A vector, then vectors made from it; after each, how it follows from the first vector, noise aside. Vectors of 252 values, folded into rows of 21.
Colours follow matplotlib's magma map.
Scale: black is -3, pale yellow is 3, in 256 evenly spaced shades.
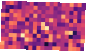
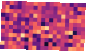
sign-scrambled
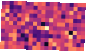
sign-scrambled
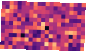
sign-scrambled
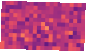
shrunk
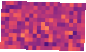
shrunk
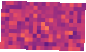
shrunk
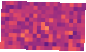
shrunk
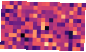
sign-scrambled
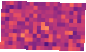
shrunk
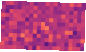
shrunk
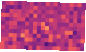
shrunk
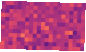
shrunk
